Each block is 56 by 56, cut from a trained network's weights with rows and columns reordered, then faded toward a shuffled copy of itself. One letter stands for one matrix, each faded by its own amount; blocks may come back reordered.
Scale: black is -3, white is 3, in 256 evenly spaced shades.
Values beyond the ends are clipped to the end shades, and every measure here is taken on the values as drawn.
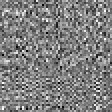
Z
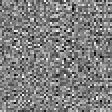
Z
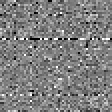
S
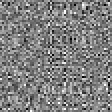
Z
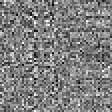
Z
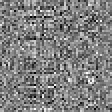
Z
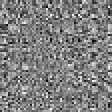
Z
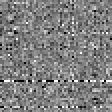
S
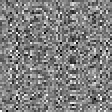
Z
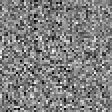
Z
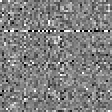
S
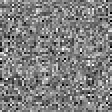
Z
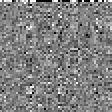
S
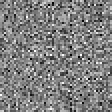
Z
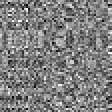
Z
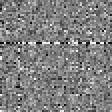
S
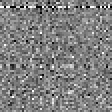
S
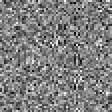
Z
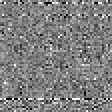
S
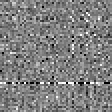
S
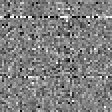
S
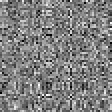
Z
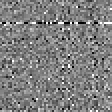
S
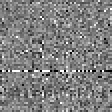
S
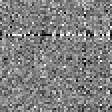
S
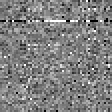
S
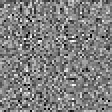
Z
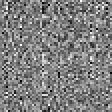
Z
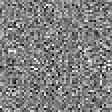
Z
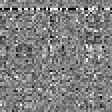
S
